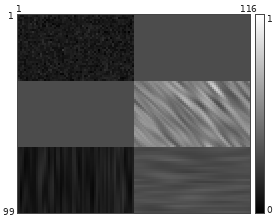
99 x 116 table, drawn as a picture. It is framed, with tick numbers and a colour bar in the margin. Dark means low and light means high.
The table splits into 3 rows of 2 panels. Panel 1,1: very low, fine-grained, faint in contrast. Panel 1,2: low, flat. Panel 2,1: low, flat. Panel 2,2: middling, slanting down to the right. Panel 3,1: very low, streaked downward, faint in contrast. Panel 3,2: low, streaked across, faint in contrast.
